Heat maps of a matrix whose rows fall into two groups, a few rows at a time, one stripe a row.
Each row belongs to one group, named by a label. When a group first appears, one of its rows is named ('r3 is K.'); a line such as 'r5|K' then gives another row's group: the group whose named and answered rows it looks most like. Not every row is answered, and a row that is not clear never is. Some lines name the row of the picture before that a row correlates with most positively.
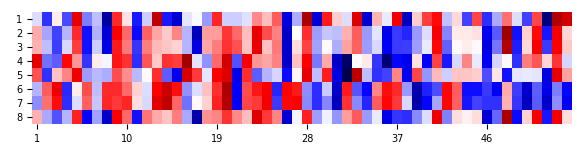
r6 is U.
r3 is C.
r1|C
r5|C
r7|U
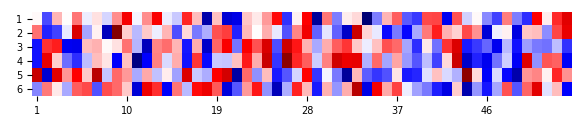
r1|C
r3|U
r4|U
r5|C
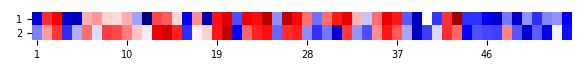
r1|U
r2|U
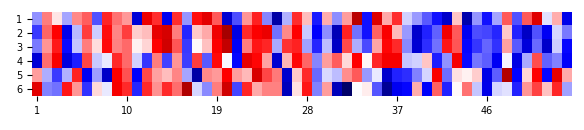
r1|U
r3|U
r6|C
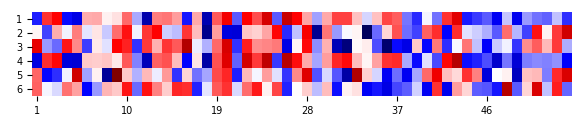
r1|U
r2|C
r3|C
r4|U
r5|C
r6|C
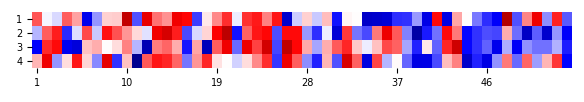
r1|C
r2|U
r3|U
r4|U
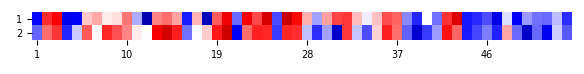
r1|U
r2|U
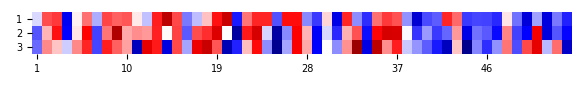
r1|U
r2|U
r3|U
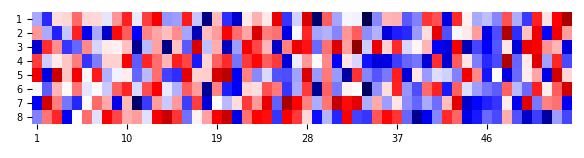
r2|C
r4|C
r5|C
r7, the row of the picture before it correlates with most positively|3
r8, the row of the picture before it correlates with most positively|1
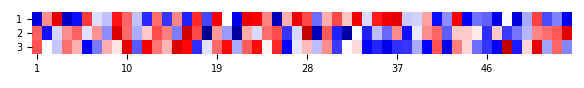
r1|U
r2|C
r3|C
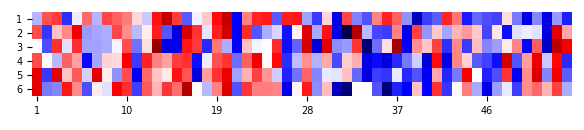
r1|U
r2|C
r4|C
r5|C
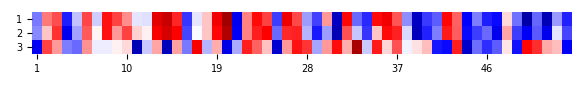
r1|U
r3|U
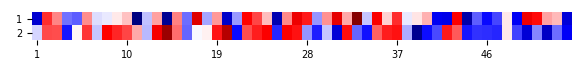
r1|U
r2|U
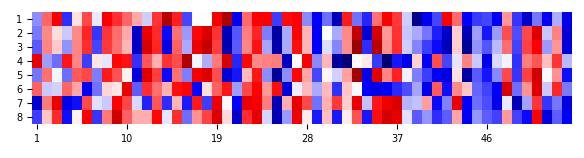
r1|U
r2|U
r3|U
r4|C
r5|U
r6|C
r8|U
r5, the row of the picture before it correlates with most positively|1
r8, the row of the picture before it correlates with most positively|2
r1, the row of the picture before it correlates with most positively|2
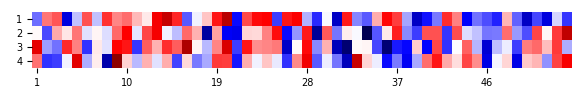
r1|U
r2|C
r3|C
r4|C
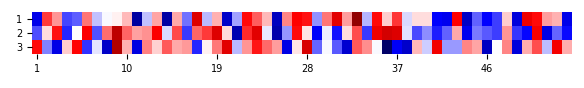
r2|U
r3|C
